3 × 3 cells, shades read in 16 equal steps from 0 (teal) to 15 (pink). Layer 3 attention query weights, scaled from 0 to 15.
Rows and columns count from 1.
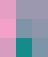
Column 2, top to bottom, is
9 7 0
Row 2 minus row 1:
1 -2 -1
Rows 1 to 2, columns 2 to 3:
9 9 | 7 8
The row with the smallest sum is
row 3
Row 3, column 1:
13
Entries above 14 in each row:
0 1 0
